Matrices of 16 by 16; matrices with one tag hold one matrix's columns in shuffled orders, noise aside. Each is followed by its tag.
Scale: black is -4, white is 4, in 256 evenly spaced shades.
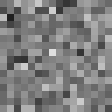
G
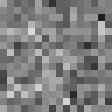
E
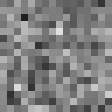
E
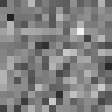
E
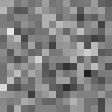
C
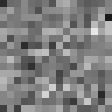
E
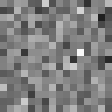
G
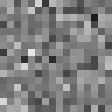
G
